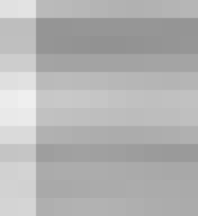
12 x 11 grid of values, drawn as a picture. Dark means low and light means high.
Seam: vertical, 20% of the way across, the left part higher. Average level on the scale: 70%. Ninth with the highest average: middle left. Grain: streaks across.
